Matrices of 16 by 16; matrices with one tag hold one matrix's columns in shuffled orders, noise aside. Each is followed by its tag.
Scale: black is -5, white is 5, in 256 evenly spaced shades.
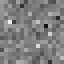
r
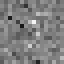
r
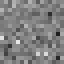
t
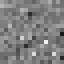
t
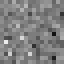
t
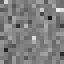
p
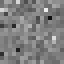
p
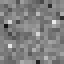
r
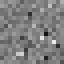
t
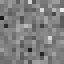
p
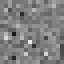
t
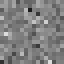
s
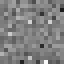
s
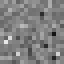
t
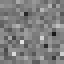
t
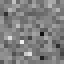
t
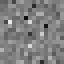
r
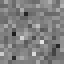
t
